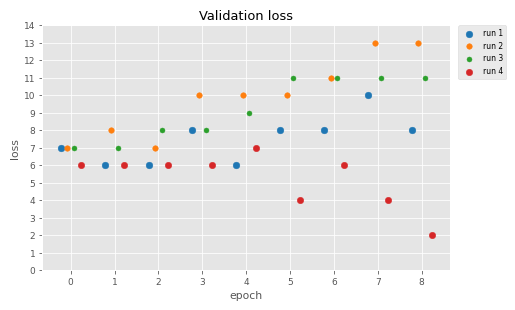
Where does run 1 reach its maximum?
7
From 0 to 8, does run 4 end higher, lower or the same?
lower
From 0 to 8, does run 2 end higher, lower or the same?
higher
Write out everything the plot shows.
Title: Validation loss
x-axis: epoch, ticks 0 1 2 3 4 5 6 7 8
y-axis: loss, ticks 0 1 2 3 4 5 6 7 8 9 10 11 12 13 14
Legend: run 1, run 2, run 3, run 4
Values:
run 1: 7 6 6 8 6 8 8 10 8
run 2: 7 8 7 10 10 10 11 13 13
run 3: 7 7 8 8 9 11 11 11 11
run 4: 6 6 6 6 7 4 6 4 2
